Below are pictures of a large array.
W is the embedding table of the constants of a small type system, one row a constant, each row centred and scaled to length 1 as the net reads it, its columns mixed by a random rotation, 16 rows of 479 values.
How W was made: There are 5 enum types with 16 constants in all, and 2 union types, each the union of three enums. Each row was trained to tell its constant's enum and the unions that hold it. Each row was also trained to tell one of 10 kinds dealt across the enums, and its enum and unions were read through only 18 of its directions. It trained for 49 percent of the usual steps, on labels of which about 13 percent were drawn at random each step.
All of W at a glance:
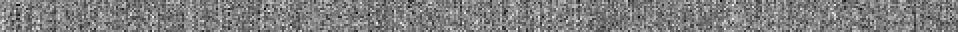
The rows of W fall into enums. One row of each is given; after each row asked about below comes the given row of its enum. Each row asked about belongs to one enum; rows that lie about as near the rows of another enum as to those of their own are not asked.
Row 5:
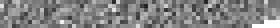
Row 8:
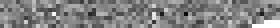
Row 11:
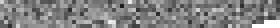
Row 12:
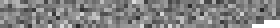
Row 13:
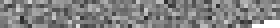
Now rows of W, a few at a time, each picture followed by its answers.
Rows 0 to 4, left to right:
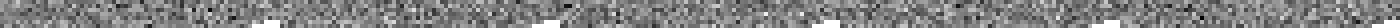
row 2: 8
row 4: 13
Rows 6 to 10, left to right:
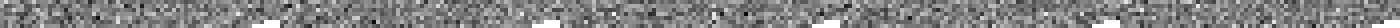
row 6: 13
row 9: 8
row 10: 13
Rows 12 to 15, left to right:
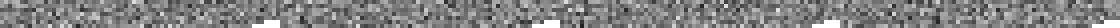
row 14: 13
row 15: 8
